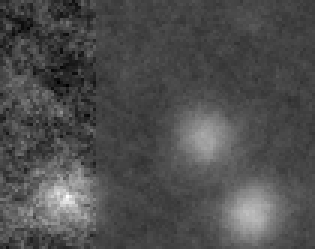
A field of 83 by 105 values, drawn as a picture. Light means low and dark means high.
Average level on the scale: 70%. Dips: three. Lone odd cells: none. Ninth with the highest average: top left. Seam: vertical, 30% of the way across, the right part calmer. Histogram: skewed, a long tail of low values.
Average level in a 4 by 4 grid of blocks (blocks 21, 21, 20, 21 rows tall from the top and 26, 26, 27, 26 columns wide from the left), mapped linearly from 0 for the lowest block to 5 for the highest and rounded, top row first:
5 4 4 4 | 4 4 3 4 | 3 4 1 3 | 0 3 3 0
